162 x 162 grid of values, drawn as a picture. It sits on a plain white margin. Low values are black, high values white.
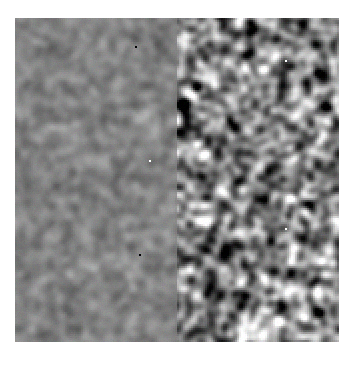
Lone odd cells: 5, 3 higher and 2 lower than their neighbours. Slope: none. Seam: vertical, 50% of the way across, the left part calmer. Ninth with the highest average: bottom right.
